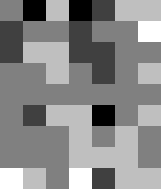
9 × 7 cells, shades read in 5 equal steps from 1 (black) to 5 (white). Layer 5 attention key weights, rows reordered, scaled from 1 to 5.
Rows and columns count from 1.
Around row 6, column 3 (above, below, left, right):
3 3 2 4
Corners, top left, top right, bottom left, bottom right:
3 4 5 4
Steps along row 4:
same up down down up up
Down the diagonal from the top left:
3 3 4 3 3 3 3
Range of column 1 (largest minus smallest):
3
